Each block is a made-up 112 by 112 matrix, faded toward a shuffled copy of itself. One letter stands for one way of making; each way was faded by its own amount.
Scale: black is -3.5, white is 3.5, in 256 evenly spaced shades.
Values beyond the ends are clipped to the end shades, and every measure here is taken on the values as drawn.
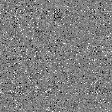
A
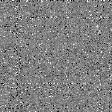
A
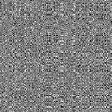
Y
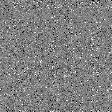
A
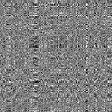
Y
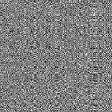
Y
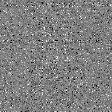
A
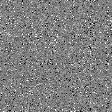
A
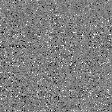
A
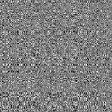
Y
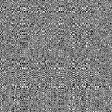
Y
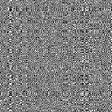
Y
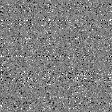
A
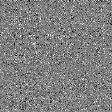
A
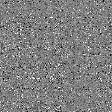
A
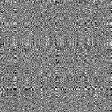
Y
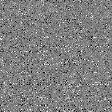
A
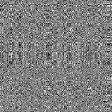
Y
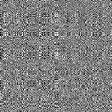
Y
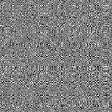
Y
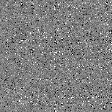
A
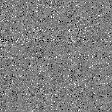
A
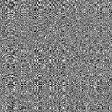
Y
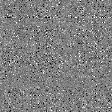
A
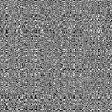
Y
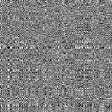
Y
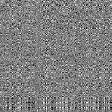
Y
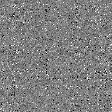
A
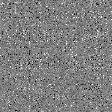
A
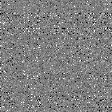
A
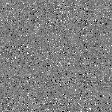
A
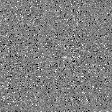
A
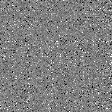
A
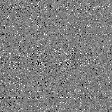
A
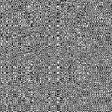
Y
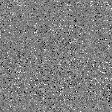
A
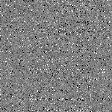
A
